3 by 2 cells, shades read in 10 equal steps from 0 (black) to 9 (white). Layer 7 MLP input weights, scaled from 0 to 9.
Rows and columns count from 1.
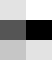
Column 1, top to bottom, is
8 3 7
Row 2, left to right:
3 0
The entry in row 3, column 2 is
8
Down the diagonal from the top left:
8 0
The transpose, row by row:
8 3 7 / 9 0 8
